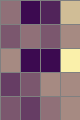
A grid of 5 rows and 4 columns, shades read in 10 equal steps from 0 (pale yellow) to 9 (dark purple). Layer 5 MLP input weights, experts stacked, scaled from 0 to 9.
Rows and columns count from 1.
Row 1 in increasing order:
2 5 8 9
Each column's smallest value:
4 5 4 0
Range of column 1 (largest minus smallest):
3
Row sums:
24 21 22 21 22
